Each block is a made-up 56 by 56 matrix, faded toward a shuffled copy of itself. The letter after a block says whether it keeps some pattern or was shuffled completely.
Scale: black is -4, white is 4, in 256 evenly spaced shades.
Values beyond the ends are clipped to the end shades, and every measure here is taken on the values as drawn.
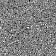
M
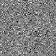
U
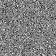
M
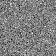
M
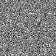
U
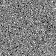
M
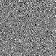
U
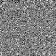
U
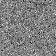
M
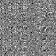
U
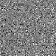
U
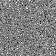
M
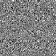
U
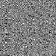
U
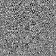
U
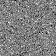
M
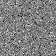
M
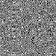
U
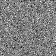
M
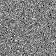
M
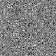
U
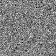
M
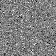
M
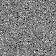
M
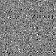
U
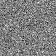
M
